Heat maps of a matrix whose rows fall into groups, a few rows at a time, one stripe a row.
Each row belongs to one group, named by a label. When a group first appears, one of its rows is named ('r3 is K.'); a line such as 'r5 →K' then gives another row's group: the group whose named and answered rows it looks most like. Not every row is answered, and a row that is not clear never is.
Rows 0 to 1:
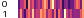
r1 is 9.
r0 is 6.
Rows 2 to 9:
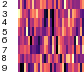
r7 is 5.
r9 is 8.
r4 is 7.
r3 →7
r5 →7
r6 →5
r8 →7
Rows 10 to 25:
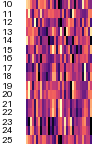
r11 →9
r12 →7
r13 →5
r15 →6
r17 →5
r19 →9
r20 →9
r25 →7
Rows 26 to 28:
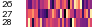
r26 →7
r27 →5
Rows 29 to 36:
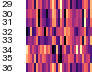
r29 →6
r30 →5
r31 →5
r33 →5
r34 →7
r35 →7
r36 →6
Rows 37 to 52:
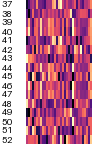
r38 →8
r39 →9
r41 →6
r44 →9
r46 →9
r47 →9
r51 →8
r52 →5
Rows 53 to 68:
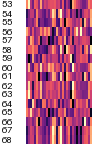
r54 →6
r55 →5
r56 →7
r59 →8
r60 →9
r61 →5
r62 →9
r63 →9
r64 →8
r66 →5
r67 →6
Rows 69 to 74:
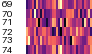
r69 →6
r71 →5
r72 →7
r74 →6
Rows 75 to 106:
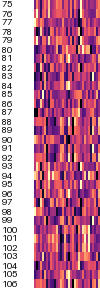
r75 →9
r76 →9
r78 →8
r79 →9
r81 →6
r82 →8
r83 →5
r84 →6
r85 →7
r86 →8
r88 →5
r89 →5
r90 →7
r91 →5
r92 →5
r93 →9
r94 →7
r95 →9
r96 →6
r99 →5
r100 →7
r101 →7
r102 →7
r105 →6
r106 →5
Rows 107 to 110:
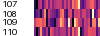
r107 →8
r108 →5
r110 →8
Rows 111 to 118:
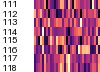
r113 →9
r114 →7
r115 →8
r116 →7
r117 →6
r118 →6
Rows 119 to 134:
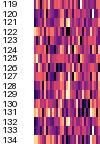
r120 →5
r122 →7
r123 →8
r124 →5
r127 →5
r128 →6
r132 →6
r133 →5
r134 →7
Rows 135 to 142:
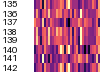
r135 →6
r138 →9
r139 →9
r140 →6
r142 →6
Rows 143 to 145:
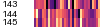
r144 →9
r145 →9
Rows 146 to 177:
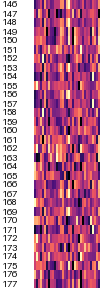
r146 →6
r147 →8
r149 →5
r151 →9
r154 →5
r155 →9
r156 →6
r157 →5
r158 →7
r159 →8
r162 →9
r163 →8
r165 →7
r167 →6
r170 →7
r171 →5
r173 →7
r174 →9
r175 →5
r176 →8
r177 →8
